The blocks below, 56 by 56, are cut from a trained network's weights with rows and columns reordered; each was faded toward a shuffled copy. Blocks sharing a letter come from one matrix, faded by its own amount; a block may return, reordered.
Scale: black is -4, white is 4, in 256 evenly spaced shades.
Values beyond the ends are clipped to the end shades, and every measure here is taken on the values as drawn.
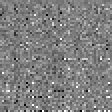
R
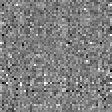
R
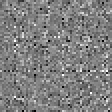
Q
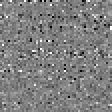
R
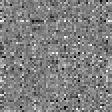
Q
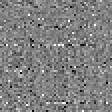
R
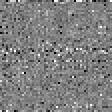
R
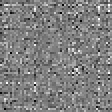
Q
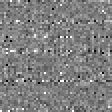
R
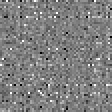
R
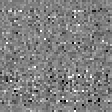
R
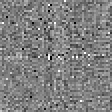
R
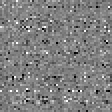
R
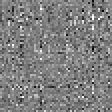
Q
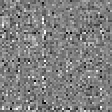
Q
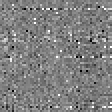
R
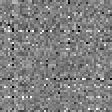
R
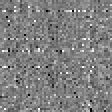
R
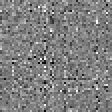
Q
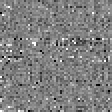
R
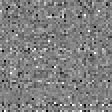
R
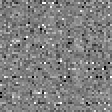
R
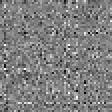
Q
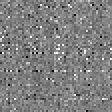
R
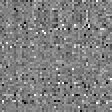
R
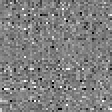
R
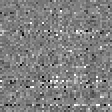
R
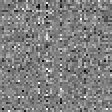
Q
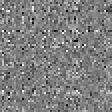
Q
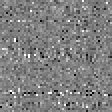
R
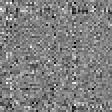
Q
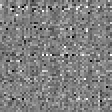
R
